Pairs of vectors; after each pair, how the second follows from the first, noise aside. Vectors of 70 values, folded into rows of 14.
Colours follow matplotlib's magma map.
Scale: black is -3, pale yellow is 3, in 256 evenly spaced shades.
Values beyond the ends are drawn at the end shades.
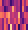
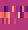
partly zeroed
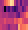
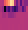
partly zeroed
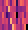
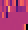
partly zeroed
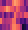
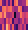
shuffled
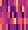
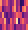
shuffled
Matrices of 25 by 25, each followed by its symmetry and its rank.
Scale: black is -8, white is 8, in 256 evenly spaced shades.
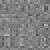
neither, rank five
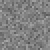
neither, full rank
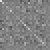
symmetric, rank five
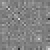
symmetric, rank five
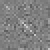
symmetric, rank five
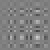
symmetric, rank one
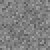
symmetric, full rank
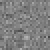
neither, rank five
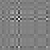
symmetric, rank one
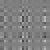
neither, rank one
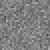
neither, full rank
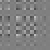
symmetric, rank one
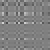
neither, rank one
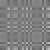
symmetric, rank one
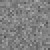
neither, full rank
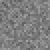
symmetric, full rank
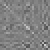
symmetric, rank five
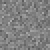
neither, full rank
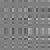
neither, rank one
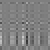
neither, rank one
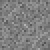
symmetric, full rank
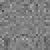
neither, rank five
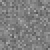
symmetric, full rank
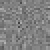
neither, rank five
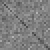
symmetric, full rank
